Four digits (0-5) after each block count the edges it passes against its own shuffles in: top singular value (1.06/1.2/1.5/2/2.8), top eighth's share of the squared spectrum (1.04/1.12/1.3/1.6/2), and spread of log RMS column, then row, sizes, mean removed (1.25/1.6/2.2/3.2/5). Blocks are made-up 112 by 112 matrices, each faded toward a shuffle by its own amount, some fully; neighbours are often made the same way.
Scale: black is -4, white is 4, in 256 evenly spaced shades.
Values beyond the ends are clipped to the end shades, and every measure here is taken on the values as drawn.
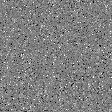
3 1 0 0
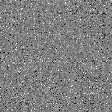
3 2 0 1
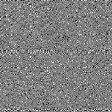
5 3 2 2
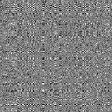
5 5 3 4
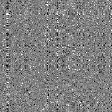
4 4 3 2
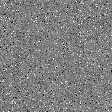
2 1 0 0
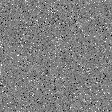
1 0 0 0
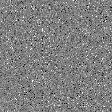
3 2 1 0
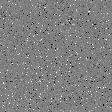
0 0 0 0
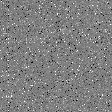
3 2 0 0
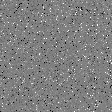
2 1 0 0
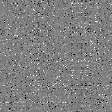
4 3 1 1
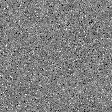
0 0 0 0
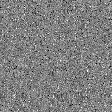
3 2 0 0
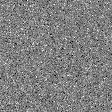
0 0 0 0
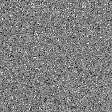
3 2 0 0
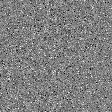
2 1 0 0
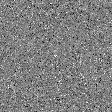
1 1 0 0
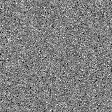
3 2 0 0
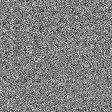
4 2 1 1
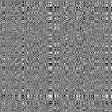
5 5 4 4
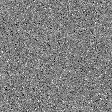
2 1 0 0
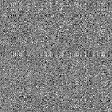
4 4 2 2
